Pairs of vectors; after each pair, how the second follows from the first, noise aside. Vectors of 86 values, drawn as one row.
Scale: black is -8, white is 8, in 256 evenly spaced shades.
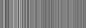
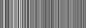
scaled up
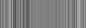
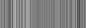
negated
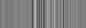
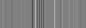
partly zeroed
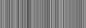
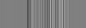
partly zeroed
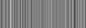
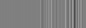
partly zeroed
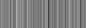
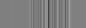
partly zeroed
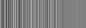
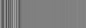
partly zeroed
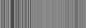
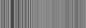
copied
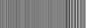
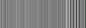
negated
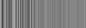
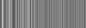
negated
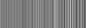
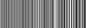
scaled up
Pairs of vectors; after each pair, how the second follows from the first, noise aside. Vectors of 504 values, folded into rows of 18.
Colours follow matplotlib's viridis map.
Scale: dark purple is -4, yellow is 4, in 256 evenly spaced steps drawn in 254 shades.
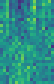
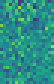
sign-scrambled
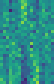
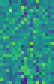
sign-scrambled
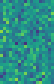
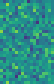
shuffled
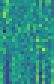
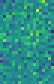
shuffled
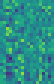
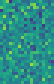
shuffled
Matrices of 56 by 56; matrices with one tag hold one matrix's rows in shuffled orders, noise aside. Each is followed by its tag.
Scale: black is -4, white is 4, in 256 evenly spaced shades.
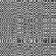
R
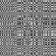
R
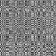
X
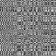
R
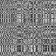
R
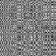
R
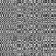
R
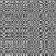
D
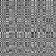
X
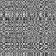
D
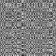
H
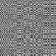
R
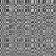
X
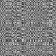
H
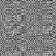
H
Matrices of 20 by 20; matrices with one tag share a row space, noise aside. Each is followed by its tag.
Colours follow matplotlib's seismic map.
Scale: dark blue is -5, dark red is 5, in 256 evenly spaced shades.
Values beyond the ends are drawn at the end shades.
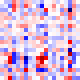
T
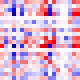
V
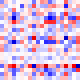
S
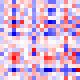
S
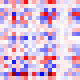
V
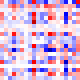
S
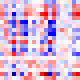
V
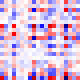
S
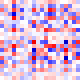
S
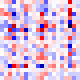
T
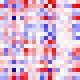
V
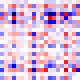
S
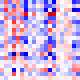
V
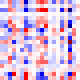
T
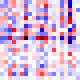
T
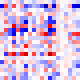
V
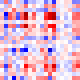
V
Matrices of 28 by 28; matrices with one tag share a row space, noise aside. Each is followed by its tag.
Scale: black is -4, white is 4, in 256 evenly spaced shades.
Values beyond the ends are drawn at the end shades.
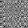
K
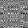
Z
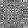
Z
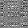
Z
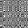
K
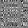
Z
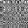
K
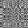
K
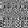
K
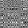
Z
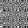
K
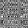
Z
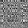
Z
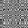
K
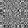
K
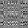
Z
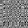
K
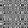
K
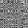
Z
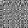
K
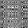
Z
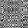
Z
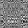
Z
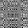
Z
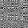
Z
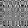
K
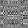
Z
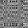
Z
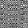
Z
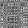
Z
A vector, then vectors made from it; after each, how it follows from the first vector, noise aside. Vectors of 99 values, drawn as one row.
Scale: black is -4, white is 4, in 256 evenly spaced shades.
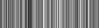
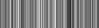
reversed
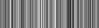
reversed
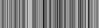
negated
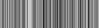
negated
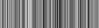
negated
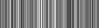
reversed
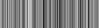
negated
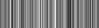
reversed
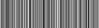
sign-scrambled
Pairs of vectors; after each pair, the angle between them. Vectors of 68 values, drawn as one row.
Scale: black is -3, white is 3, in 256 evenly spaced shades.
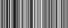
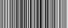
orthogonal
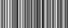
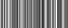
nearly parallel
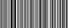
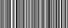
nearly opposite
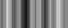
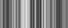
nearly opposite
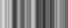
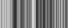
nearly parallel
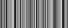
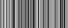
orthogonal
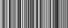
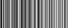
partly opposed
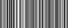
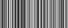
nearly opposite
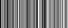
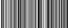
nearly opposite
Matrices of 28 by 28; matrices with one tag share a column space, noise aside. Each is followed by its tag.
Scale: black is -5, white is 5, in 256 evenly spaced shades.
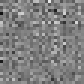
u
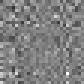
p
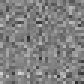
p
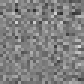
u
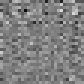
u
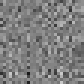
p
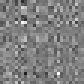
p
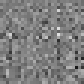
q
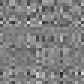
p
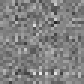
p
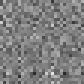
p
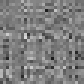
q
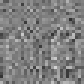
q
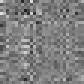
u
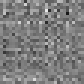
u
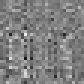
q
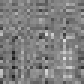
q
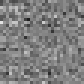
p
